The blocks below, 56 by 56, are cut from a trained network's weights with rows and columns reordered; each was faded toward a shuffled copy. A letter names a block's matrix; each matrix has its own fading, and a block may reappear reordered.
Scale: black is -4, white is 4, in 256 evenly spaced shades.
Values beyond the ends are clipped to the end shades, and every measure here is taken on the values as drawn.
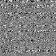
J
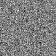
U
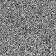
U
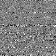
J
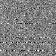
J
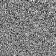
U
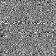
J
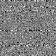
J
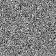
U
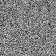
U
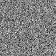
U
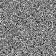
U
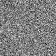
U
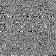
J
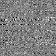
J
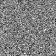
U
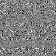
J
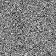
U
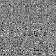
J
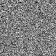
U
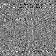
J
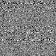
J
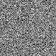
U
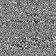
J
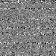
J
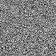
U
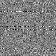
J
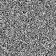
U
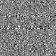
J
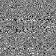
J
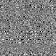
J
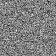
U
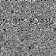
J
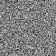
U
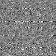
J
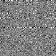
J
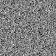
U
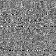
J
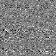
J
